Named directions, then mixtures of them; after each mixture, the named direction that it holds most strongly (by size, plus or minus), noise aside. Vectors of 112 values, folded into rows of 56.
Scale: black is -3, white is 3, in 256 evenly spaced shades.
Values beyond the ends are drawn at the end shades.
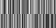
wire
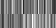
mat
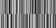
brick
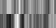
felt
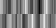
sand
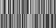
wire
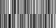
brick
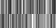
mat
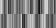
sand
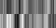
felt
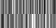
mat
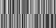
wire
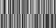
wire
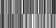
mat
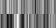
felt
